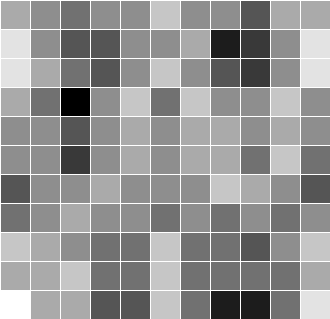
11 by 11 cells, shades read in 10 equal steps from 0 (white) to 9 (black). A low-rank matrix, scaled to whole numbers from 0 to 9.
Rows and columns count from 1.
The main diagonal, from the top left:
3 4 5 4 3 4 4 5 6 5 1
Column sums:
32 41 54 51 44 36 42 53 59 41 34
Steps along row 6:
same up down down up down same up down up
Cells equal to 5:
22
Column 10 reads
3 4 4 2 3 2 4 5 4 5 5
